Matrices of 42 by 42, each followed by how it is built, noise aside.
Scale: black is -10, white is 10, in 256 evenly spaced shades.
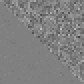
upper triangular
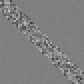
banded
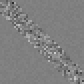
banded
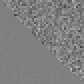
upper triangular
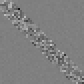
banded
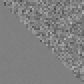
upper triangular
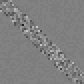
banded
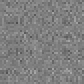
low rank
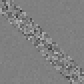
banded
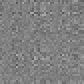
low rank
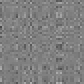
low rank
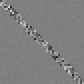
banded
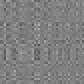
low rank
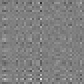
low rank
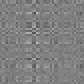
low rank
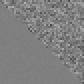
upper triangular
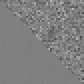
upper triangular
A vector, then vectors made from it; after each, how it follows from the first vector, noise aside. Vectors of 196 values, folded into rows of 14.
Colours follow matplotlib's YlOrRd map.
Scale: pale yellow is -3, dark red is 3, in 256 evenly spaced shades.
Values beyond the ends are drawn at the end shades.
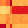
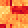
copied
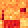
wrapped around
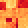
wrapped around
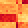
reversed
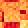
wrapped around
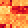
copied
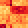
copied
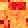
wrapped around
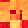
wrapped around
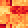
copied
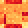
wrapped around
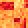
wrapped around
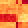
reversed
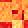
wrapped around
